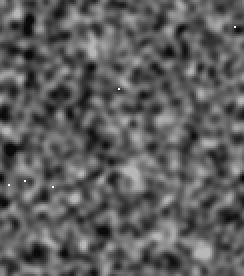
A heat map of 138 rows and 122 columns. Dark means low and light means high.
Five lone cells stand out, each far higher than its neighbours. No seam splits the table. The histogram is bell-shaped. No single row or column stands out from its neighbours. No overall slope runs across the table. No regular stripes run through it. The texture is blotchy. Neither half mirrors the other.
